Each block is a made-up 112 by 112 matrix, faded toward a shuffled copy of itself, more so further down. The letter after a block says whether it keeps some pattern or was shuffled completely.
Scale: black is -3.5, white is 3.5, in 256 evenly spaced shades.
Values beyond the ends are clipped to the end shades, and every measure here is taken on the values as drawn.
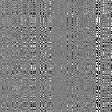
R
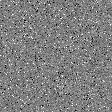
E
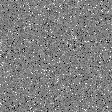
E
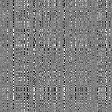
R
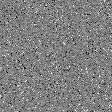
E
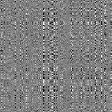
R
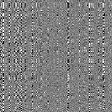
R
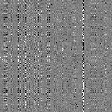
R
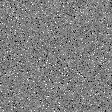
E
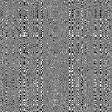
R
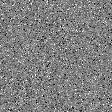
E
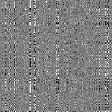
R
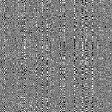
R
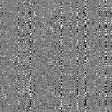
R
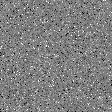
E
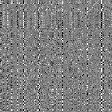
R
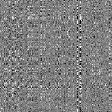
R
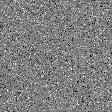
E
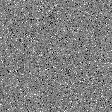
E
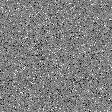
E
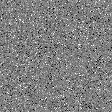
E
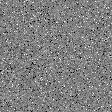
E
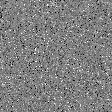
E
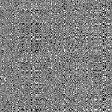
R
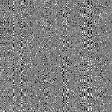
R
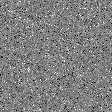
E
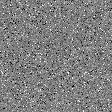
E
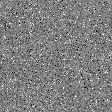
E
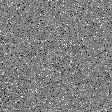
E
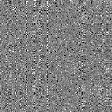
R
